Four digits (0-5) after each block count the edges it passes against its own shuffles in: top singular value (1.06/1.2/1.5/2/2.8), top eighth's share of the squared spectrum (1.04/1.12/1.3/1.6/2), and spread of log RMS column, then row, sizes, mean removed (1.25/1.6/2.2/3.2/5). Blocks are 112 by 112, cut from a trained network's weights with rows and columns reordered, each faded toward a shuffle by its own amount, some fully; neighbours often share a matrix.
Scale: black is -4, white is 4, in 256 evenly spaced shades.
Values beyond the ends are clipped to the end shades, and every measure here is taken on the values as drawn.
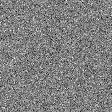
0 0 0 0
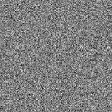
4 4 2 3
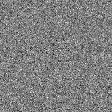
3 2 0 1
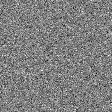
2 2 0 0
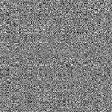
4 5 2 3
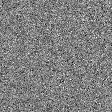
0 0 0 0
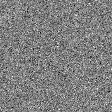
0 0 0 0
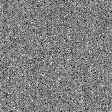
1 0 0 0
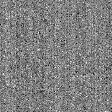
3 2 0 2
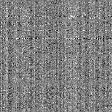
4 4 1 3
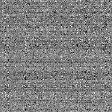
3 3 3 2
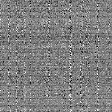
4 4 4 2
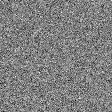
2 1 0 0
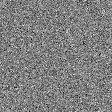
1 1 0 0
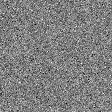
0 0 0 0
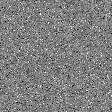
0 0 0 0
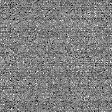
3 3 3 1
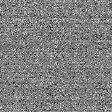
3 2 2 1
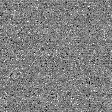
2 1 1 0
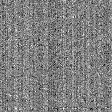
4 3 1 2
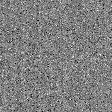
1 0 0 0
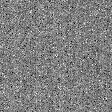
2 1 0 0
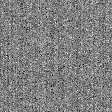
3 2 0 1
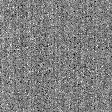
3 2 0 1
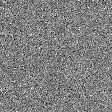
1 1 0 0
